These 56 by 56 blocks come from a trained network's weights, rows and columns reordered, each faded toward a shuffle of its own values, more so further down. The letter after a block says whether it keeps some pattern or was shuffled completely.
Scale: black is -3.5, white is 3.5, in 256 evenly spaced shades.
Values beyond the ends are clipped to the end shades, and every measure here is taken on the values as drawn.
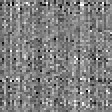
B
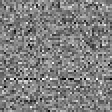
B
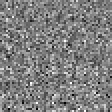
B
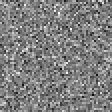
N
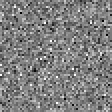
N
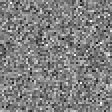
N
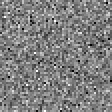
N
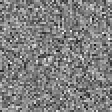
N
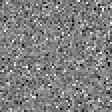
N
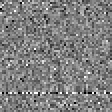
B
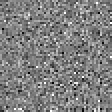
B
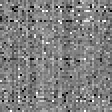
B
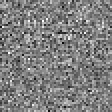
B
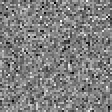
N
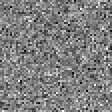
N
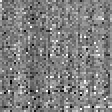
B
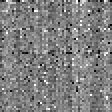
B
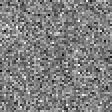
B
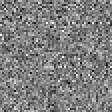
B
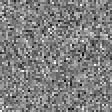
N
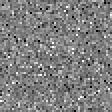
N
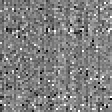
B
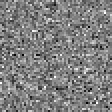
B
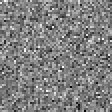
N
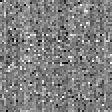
B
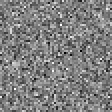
B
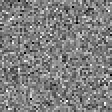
N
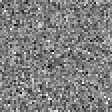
N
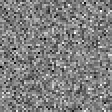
N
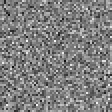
N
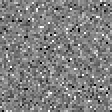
N
